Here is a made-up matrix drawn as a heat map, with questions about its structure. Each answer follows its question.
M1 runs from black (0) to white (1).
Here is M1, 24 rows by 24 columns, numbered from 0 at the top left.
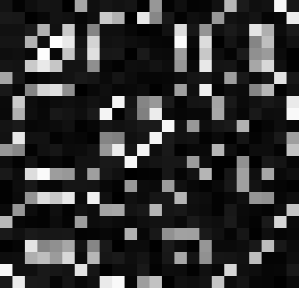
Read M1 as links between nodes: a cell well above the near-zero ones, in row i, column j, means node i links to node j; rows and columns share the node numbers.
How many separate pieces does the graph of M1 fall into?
2
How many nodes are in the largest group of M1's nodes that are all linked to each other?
7
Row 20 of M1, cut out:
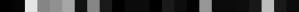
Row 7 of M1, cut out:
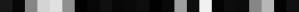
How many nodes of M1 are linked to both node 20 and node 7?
6
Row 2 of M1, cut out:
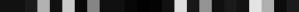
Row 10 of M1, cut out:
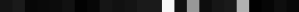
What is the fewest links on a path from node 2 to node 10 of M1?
3
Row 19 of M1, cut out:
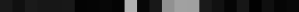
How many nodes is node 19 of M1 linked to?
4
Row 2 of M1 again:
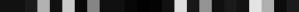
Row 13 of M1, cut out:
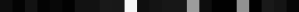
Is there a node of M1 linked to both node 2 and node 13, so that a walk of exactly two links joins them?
no
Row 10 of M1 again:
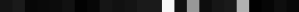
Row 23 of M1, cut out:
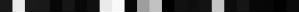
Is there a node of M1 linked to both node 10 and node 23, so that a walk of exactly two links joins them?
no
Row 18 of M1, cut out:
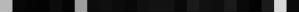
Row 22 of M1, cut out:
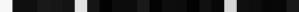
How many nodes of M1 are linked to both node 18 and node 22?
2
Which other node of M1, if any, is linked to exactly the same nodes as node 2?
node 4
